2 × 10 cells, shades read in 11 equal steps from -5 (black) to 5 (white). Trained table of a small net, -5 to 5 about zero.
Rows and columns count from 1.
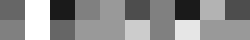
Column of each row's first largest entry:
2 2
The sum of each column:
-1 10 -5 1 2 1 0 0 3 -1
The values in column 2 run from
5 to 5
